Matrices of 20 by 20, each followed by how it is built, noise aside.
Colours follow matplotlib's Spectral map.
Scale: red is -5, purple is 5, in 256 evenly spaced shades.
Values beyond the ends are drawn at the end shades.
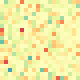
noise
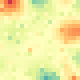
smooth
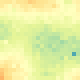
smooth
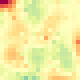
smooth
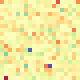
noise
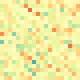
noise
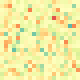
noise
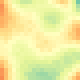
smooth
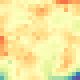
smooth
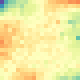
smooth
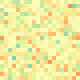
noise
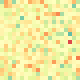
noise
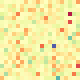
noise
